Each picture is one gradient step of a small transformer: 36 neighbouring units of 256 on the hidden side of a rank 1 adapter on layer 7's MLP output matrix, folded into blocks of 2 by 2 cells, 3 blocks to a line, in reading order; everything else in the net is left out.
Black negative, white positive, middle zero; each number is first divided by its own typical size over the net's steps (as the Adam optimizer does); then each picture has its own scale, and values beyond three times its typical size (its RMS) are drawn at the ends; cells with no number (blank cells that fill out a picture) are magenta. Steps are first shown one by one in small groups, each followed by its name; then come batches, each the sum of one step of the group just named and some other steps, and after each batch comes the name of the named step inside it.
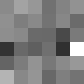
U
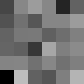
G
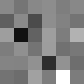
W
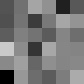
G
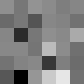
W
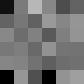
G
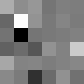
U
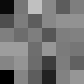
G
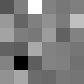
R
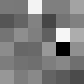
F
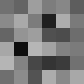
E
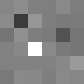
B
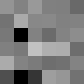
B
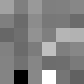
F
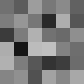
E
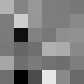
R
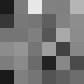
F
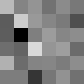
B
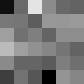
R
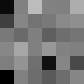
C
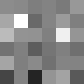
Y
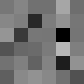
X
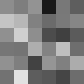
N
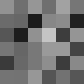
X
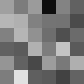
N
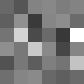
X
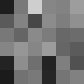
C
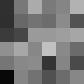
C
